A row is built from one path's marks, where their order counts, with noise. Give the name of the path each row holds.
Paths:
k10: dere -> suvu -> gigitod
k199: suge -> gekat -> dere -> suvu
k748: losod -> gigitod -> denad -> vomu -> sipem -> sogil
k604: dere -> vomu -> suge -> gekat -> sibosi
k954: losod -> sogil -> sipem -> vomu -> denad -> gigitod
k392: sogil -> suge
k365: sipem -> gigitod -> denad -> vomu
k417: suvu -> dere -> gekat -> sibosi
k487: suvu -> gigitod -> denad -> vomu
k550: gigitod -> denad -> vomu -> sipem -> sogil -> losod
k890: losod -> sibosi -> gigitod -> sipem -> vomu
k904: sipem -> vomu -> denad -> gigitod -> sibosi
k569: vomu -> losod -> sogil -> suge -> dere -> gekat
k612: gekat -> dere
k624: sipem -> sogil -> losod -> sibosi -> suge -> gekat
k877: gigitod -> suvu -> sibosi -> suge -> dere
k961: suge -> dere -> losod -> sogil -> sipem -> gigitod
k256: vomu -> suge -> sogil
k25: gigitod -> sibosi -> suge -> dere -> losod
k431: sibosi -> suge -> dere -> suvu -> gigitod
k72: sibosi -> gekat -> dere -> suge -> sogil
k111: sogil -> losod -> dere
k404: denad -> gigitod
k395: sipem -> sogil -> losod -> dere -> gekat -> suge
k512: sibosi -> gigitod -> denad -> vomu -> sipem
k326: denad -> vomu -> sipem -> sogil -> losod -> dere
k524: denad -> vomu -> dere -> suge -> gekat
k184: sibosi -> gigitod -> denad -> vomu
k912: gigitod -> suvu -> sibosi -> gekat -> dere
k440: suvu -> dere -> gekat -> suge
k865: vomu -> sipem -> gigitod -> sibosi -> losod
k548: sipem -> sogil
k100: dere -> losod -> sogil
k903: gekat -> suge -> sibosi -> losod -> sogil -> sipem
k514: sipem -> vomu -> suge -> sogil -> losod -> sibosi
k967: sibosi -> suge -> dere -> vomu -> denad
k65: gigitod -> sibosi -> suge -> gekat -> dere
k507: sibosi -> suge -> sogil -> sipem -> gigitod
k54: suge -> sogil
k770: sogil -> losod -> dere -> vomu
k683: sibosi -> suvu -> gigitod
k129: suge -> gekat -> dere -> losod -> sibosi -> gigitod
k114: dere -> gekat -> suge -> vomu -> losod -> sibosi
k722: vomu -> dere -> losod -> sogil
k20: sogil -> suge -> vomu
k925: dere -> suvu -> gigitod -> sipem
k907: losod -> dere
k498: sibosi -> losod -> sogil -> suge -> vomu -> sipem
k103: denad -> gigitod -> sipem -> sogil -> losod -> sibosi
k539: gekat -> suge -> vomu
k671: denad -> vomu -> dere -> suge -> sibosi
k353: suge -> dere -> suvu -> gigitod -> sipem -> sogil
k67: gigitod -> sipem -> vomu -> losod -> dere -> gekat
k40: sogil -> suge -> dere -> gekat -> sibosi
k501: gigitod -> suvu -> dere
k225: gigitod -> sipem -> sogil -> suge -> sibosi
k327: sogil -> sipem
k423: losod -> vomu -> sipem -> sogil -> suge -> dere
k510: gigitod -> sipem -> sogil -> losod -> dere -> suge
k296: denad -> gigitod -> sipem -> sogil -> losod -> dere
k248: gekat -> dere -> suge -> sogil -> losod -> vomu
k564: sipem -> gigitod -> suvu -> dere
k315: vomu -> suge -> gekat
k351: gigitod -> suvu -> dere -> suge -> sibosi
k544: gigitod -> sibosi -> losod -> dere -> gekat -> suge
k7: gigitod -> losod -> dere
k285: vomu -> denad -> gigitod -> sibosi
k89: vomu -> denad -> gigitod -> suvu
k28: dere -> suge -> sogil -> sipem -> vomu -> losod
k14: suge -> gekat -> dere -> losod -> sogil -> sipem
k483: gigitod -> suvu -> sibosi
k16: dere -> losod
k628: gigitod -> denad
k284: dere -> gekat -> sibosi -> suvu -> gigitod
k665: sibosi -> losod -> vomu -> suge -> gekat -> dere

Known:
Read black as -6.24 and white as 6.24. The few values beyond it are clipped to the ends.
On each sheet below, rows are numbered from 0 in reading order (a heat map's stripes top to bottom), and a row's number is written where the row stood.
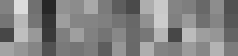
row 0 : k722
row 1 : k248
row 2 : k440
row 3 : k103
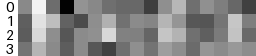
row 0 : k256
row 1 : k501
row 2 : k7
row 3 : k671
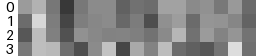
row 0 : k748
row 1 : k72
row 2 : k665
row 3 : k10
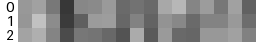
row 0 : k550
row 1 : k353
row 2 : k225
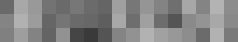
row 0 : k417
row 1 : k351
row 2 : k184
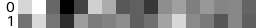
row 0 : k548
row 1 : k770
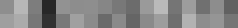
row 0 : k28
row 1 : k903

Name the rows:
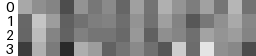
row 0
k865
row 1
k877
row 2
k40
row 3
k315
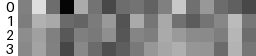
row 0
k20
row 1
k431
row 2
k954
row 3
k365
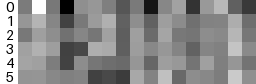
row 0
k392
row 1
k961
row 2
k129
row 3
k925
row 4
k514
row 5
k285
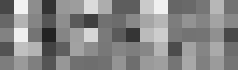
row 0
k907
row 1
k967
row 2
k100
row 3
k199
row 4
k114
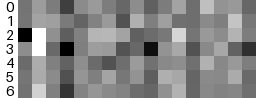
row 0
k624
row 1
k284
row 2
k612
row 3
k54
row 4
k604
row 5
k25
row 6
k423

